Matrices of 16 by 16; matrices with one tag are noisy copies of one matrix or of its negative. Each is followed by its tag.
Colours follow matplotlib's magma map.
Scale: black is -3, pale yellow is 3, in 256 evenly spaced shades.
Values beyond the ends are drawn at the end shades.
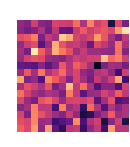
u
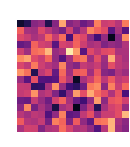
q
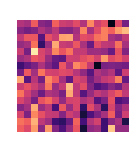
u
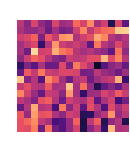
u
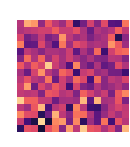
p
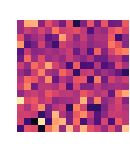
p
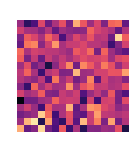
p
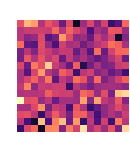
p
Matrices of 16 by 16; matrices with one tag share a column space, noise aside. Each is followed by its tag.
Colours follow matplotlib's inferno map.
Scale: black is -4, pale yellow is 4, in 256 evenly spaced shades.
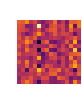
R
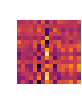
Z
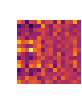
R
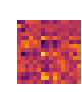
Z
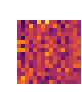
R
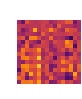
Z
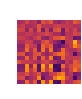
Z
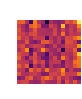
R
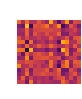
R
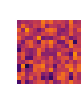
Z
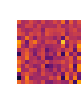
Z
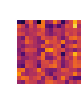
R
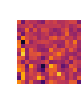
Z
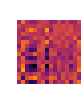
Z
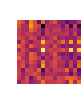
R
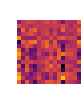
Z
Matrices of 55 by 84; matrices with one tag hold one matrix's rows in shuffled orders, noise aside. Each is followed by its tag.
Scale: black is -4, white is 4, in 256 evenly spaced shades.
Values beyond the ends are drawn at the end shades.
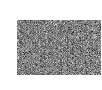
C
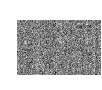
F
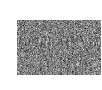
C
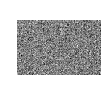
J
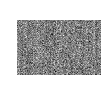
F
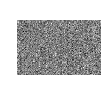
C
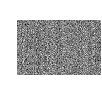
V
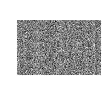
F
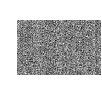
F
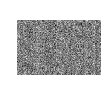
F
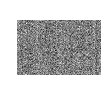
F
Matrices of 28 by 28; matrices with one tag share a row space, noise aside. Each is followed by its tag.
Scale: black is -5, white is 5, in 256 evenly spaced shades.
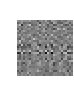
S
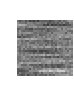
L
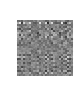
S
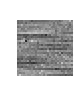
L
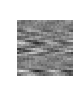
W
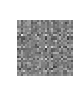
S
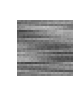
L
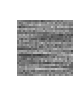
L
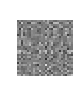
S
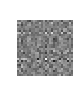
S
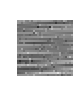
L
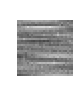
L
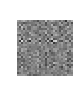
S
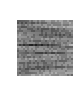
L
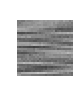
L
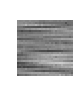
L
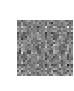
S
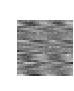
W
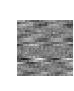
W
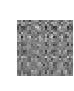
S
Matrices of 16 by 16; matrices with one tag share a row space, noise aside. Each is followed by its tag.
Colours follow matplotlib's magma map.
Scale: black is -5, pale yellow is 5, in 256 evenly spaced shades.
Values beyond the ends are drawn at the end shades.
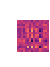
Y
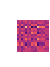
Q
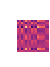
Q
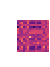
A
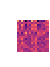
Q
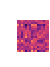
Q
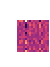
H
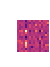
H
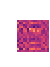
A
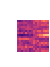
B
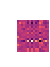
Y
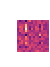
H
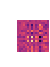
Y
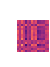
Q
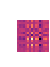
Y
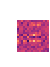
A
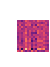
Q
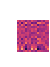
Q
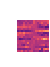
B
